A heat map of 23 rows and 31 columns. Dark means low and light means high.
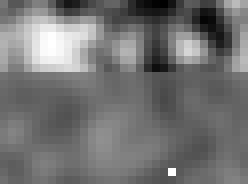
Mirror symmetry: none. Lone odd cells: 1, higher than its neighbours. Seam: horizontal, 40% of the way down, the bottom part calmer. Roughest part: top right. Ninth with the highest average: top left. Grain: blotchy.
